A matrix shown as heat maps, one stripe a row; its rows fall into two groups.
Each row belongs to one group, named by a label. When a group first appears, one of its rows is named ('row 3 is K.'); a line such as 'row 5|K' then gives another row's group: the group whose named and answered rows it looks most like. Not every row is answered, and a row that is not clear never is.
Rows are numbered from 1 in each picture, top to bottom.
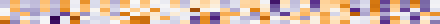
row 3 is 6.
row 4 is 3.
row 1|6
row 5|3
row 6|3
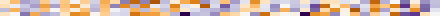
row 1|6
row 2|6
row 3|6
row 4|3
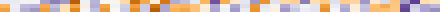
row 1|3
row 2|6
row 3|6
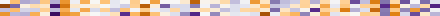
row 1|6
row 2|3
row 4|3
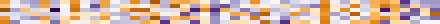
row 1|6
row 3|3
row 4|3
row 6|3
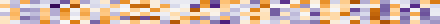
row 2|3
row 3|6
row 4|6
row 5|6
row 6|6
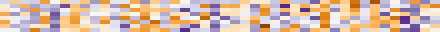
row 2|3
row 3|3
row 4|3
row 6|6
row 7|3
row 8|3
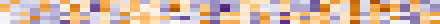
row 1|6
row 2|6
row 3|6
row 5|3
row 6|3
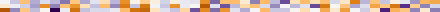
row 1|3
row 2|6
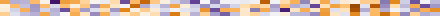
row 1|3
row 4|6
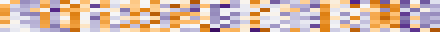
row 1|6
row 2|6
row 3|3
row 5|6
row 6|6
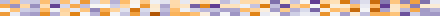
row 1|6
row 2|3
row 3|6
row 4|6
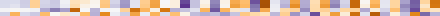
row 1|3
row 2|3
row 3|3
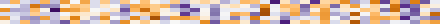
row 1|6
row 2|3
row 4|3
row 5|6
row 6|3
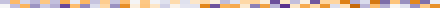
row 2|3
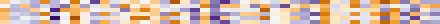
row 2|3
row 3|3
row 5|3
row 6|6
